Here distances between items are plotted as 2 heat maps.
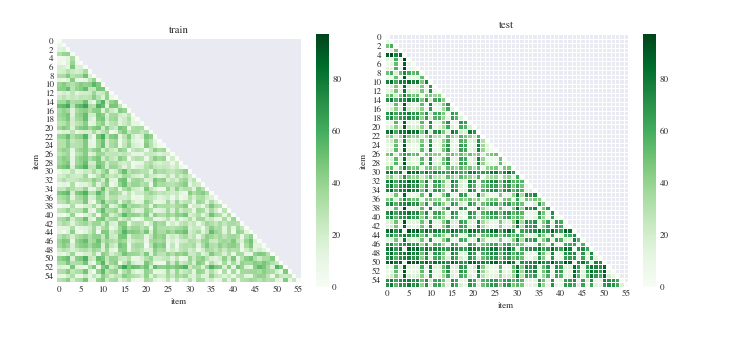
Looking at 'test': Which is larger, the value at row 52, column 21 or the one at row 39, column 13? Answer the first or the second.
the first
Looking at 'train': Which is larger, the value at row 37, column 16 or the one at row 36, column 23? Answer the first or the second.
the first
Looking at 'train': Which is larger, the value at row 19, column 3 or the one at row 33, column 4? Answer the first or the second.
the first
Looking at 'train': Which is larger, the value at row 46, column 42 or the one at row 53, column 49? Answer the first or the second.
the second
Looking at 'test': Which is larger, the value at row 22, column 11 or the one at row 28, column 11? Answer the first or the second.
the first
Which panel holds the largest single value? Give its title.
test
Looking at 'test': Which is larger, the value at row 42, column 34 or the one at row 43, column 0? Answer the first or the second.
the second
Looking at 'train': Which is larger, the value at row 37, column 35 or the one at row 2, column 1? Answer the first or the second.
the first
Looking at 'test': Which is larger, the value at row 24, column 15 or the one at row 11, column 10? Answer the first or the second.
the second
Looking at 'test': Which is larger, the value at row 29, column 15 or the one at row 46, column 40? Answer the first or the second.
the first
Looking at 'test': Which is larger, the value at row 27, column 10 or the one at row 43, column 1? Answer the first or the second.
the second
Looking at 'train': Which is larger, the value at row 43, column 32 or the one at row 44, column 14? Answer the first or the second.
the second
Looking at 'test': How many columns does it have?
56
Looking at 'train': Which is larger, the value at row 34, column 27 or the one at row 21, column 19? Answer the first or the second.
the first
